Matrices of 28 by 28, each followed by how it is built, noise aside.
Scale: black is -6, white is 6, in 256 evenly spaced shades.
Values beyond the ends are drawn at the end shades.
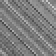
Toeplitz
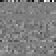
uneven rows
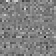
uneven rows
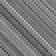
Toeplitz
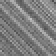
Toeplitz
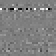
uneven rows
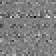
uneven rows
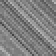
Toeplitz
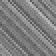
Toeplitz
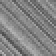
Toeplitz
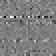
uneven rows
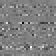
uneven rows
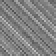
Toeplitz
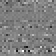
uneven rows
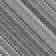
Toeplitz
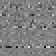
uneven rows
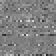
uneven rows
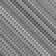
Toeplitz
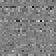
uneven rows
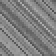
Toeplitz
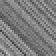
Toeplitz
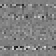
uneven rows
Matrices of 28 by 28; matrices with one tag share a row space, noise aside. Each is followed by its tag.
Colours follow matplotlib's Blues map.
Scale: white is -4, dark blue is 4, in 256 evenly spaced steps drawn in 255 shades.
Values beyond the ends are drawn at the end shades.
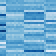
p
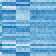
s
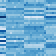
p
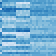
s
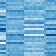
p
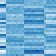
p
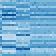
s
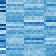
p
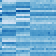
s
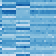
s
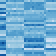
p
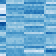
p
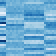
p
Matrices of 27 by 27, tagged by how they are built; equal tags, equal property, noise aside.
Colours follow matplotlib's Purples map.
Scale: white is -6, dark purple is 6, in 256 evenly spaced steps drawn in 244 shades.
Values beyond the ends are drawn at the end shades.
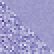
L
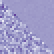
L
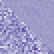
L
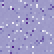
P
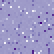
P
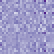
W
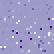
P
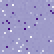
P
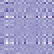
W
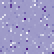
P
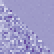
L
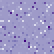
P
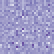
W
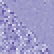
L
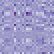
W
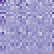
W
